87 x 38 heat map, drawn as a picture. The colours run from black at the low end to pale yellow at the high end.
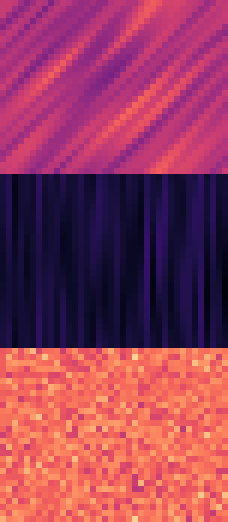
It is made of 3 by 1 panels. Panel 1,1: middling, slanting up to the right. Panel 2,1: very low, streaked downward, faint in contrast. Panel 3,1: high, fine-grained.
